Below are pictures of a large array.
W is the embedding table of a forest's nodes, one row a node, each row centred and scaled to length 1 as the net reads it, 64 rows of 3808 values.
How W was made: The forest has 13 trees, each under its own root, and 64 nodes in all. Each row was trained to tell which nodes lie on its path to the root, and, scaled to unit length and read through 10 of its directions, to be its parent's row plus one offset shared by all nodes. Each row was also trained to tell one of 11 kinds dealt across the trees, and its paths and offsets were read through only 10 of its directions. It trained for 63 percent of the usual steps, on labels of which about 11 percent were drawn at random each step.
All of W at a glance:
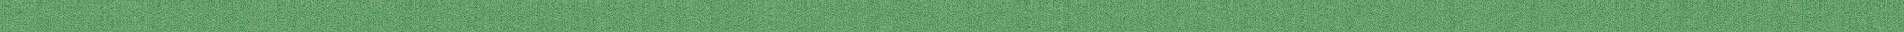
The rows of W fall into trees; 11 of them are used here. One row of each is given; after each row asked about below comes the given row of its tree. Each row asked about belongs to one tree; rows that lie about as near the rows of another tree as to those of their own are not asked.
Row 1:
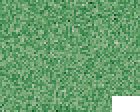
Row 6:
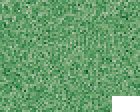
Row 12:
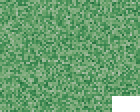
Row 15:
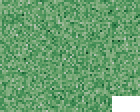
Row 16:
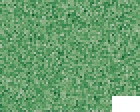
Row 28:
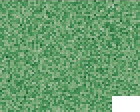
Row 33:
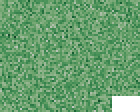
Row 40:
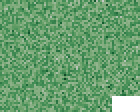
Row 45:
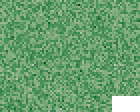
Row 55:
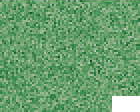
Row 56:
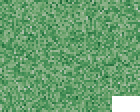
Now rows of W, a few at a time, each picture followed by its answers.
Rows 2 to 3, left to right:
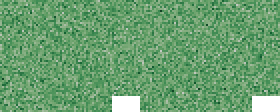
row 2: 15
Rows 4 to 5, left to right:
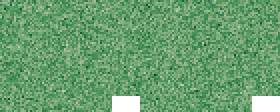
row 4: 1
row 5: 33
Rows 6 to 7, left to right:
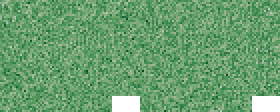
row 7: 40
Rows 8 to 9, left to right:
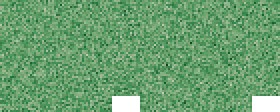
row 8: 33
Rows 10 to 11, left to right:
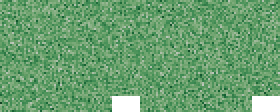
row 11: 1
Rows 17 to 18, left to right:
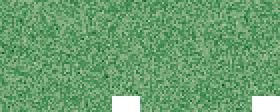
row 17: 15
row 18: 28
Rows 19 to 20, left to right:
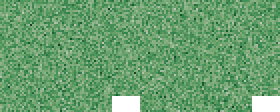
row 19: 33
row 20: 15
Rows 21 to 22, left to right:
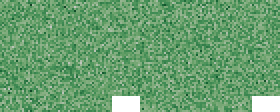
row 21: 55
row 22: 12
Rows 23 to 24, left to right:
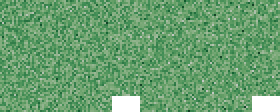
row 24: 45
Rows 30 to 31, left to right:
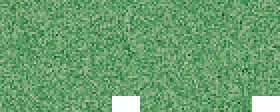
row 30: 45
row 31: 6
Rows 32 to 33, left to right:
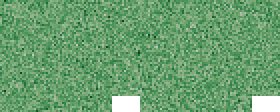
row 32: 56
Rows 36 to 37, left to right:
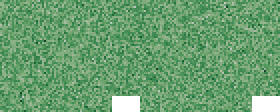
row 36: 40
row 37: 1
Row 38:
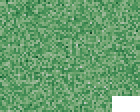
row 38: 55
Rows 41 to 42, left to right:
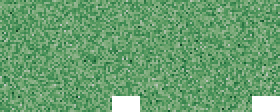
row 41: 40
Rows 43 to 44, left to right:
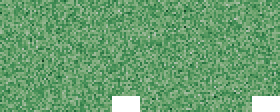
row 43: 16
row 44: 55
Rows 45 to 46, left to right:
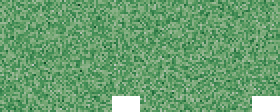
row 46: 33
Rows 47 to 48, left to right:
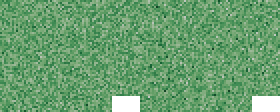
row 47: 40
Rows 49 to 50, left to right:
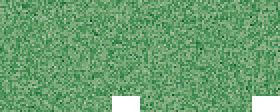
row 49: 45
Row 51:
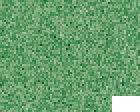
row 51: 56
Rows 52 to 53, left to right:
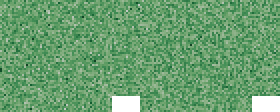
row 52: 40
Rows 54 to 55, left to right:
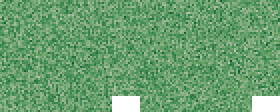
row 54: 12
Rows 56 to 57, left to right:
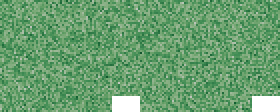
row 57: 33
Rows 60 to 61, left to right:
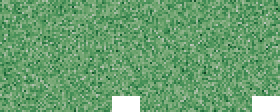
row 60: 6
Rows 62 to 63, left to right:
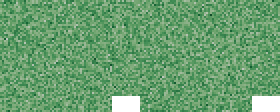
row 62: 12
